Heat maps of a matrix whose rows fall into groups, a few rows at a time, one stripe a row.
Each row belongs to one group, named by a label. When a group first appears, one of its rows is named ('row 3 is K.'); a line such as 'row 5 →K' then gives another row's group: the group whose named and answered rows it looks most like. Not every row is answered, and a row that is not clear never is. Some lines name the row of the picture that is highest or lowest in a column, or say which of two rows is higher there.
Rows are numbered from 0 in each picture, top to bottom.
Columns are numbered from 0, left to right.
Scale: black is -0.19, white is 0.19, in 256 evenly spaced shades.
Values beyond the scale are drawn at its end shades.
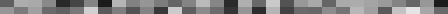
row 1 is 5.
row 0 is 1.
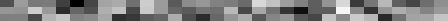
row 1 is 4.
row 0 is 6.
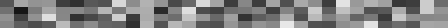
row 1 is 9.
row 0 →1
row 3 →9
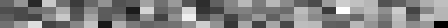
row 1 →9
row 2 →9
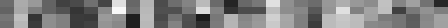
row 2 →6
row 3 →6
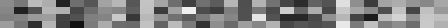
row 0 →4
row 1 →9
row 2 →4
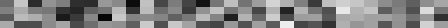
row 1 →1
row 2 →1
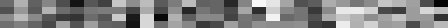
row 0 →6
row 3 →9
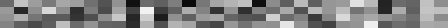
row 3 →9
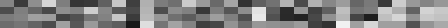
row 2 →4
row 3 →9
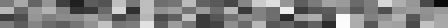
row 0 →6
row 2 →9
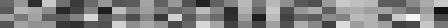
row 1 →1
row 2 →5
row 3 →1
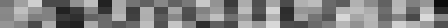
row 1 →1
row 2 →1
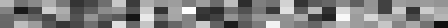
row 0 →4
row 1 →9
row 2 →9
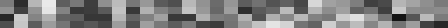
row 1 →4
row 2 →1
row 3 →6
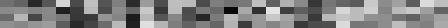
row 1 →5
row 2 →6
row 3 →4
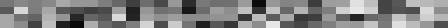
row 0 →5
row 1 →1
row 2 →4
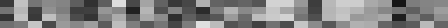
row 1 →6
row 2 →6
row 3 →1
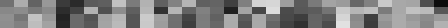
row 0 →6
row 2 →4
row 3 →4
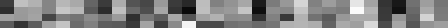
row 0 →1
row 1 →1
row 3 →9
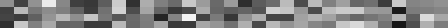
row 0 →4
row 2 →9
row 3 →1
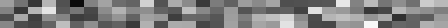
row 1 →4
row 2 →6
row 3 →9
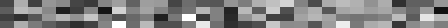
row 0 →6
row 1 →1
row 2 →9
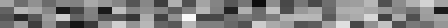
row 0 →5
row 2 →9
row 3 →6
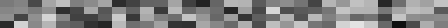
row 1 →5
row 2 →4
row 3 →1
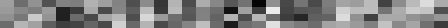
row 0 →5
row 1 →5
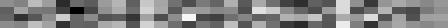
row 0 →4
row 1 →6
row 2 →9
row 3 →4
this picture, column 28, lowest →1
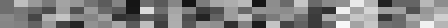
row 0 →1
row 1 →9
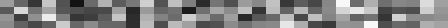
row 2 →4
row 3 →9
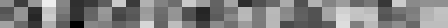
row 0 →4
